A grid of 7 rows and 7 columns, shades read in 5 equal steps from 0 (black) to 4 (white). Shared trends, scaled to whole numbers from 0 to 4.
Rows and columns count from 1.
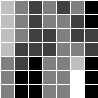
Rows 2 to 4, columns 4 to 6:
2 2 1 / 1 2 1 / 1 2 2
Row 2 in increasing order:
0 1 1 2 2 2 3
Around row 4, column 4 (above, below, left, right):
1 2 1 2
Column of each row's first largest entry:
1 1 1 1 6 6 6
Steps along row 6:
down same up same up down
